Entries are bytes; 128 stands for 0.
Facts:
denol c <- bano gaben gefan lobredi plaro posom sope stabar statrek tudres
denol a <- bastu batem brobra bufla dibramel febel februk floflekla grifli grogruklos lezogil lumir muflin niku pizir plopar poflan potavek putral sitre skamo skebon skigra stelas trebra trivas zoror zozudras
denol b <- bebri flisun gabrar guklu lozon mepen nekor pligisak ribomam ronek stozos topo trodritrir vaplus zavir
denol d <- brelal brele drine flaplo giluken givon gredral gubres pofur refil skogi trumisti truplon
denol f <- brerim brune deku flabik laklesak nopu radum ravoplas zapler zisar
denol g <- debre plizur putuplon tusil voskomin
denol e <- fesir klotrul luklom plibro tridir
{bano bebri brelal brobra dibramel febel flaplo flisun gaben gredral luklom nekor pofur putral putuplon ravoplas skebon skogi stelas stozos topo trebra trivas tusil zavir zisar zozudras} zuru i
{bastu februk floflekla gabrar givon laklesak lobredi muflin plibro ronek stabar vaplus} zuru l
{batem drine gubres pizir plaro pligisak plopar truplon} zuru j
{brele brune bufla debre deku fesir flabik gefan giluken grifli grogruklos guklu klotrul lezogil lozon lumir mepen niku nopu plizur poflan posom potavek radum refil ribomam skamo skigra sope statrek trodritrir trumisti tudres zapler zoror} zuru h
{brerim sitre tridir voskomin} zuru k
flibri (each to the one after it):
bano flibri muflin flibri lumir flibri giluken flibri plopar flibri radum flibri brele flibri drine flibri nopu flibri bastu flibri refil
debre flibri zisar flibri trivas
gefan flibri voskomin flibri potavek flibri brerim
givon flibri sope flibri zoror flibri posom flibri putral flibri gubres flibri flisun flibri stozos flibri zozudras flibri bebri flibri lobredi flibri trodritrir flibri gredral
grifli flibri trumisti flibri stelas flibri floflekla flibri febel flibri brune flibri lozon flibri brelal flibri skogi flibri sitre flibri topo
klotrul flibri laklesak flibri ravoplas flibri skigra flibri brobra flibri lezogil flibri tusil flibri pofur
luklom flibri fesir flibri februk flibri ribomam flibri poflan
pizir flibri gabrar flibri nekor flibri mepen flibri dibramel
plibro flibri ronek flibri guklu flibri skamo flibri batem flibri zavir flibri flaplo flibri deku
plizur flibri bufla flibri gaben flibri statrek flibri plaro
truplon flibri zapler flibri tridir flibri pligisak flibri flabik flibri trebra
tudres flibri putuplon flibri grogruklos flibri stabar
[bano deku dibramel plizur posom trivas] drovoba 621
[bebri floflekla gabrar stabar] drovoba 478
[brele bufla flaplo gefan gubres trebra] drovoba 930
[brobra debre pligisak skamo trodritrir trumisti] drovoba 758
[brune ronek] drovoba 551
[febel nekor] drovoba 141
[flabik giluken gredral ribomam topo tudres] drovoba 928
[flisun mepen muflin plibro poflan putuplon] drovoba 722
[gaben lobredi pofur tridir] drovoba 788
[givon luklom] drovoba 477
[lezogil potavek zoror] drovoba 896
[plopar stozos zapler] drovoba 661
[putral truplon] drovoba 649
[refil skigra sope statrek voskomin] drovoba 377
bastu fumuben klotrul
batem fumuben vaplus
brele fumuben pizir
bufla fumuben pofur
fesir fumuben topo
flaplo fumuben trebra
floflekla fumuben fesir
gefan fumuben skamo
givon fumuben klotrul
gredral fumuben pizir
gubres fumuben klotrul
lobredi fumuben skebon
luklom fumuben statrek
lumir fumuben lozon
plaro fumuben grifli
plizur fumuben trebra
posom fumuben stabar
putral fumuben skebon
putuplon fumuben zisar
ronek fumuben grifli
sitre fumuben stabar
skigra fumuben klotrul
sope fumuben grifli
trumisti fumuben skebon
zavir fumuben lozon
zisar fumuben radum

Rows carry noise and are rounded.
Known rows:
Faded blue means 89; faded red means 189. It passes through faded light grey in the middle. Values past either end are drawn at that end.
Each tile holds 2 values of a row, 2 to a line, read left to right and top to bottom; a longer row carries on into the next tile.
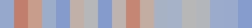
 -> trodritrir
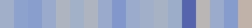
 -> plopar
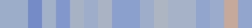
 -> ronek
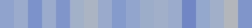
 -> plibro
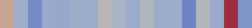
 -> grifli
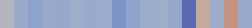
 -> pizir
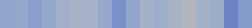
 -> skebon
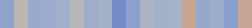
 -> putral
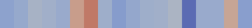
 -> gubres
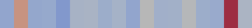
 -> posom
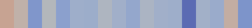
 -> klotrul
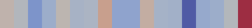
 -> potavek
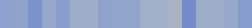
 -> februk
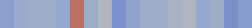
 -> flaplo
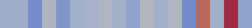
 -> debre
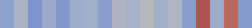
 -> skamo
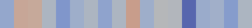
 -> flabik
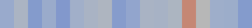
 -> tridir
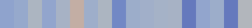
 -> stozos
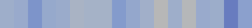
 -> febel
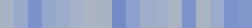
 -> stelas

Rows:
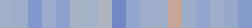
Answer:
putuplon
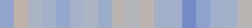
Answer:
lozon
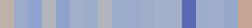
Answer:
zapler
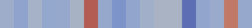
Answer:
plaro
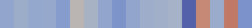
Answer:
pligisak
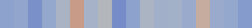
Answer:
trebra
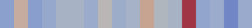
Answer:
sitre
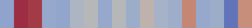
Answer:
refil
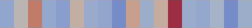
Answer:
topo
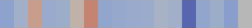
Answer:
drine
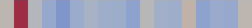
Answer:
statrek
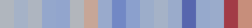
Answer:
truplon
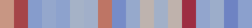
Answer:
voskomin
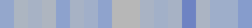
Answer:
brune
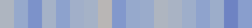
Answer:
nekor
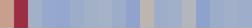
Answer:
skigra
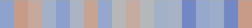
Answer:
nopu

